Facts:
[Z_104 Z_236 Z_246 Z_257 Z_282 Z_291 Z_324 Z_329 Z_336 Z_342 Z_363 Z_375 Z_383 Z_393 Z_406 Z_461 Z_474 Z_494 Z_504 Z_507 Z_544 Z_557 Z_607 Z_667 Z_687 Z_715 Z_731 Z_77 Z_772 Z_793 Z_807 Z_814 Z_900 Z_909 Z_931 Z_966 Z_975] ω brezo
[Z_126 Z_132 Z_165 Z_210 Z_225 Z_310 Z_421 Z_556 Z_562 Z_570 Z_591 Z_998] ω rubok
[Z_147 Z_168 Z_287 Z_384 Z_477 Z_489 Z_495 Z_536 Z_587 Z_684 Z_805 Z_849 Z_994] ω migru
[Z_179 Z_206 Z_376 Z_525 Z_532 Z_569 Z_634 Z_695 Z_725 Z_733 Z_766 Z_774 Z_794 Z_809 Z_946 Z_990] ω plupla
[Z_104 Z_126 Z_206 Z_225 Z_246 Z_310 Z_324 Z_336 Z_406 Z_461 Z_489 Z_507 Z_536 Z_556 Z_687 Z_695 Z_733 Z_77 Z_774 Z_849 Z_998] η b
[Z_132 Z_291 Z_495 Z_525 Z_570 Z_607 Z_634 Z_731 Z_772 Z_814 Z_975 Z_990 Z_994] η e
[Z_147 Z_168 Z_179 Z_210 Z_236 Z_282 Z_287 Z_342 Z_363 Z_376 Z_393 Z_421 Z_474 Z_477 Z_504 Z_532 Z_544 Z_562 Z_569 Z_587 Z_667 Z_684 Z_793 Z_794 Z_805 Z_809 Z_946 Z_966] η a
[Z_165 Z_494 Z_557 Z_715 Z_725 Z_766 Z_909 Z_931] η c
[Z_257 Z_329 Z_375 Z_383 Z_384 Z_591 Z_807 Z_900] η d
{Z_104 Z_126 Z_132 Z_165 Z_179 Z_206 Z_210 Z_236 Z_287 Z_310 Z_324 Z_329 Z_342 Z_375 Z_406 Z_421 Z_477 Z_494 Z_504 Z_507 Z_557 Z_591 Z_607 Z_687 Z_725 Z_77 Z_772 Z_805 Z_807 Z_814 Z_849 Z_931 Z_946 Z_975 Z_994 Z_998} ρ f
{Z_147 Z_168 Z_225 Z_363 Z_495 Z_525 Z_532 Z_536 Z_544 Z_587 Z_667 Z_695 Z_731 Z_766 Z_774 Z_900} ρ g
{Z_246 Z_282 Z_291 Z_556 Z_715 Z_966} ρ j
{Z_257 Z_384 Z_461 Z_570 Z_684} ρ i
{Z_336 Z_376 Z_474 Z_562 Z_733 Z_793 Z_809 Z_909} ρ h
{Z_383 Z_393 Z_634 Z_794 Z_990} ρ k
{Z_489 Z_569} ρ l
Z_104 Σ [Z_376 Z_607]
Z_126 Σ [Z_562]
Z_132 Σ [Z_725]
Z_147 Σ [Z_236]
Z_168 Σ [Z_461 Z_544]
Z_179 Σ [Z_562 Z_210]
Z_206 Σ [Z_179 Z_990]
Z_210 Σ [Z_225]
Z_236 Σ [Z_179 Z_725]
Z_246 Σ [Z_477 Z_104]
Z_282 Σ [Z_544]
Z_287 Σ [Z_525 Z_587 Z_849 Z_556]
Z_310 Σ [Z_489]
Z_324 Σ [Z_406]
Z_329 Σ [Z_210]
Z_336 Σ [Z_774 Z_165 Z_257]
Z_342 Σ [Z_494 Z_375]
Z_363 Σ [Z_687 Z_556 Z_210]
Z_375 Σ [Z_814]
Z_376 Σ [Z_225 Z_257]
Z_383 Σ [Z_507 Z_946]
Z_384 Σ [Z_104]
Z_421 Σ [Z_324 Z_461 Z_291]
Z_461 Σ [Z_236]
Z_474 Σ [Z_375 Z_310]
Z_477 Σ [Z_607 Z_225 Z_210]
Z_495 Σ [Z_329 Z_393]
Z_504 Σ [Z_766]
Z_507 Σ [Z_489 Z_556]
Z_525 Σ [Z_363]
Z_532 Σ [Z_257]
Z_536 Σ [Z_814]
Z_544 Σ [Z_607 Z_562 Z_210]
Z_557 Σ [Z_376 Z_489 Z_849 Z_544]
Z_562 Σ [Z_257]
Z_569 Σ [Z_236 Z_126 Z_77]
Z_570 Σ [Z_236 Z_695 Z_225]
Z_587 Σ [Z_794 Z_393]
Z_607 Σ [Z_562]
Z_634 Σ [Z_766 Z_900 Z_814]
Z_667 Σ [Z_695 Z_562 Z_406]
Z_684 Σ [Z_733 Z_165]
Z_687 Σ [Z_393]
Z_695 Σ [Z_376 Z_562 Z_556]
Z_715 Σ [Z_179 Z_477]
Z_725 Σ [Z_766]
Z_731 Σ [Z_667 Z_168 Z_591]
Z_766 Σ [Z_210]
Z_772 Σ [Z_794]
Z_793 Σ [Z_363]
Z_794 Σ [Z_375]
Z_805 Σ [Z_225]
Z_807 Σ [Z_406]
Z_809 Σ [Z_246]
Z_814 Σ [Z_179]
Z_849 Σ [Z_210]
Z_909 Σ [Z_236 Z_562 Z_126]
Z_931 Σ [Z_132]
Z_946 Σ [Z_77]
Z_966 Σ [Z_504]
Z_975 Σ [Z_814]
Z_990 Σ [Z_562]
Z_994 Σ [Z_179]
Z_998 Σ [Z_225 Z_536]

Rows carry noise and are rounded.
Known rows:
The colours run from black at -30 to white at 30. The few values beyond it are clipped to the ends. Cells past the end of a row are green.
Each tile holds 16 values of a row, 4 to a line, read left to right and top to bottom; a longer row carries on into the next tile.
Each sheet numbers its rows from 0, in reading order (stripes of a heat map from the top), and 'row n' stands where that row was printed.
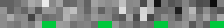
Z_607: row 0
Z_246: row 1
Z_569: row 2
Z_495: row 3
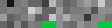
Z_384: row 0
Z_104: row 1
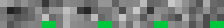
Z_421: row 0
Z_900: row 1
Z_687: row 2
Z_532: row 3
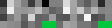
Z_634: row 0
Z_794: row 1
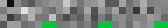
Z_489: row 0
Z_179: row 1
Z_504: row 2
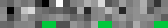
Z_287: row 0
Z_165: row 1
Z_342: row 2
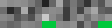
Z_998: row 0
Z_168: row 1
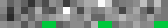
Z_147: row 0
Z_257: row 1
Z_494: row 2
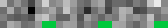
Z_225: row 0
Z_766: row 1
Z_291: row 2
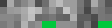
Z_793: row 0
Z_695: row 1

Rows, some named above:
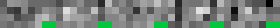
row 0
Z_132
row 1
Z_383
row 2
Z_236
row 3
Z_684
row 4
Z_587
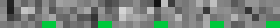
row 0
Z_849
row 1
Z_206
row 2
Z_383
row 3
Z_814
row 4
Z_807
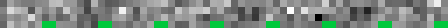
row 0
Z_393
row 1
Z_695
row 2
Z_461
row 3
Z_336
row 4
Z_126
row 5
Z_733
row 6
Z_591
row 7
Z_291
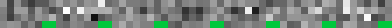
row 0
Z_536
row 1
Z_733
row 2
Z_363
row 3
Z_591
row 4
Z_310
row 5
Z_909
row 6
Z_794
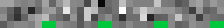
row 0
Z_210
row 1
Z_569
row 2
Z_376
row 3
Z_807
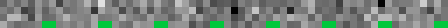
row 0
Z_731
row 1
Z_814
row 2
Z_931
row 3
Z_525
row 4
Z_994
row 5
Z_557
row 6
Z_570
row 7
Z_494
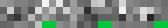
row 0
Z_562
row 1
Z_774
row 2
Z_809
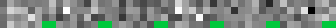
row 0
Z_393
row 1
Z_990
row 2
Z_536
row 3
Z_794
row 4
Z_342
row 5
Z_556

